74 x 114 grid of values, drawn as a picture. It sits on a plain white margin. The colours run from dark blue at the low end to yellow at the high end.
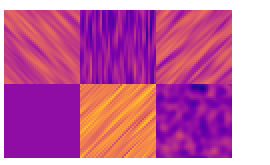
The table splits into 2 rows of 3 panels. Panel 1,1: middling, slanting down to the right. Panel 1,2: low, streaked downward. Panel 1,3: middling, slanting up to the right. Panel 2,1: low, flat. Panel 2,2: high, slanting up to the right. Panel 2,3: low, blotchy.
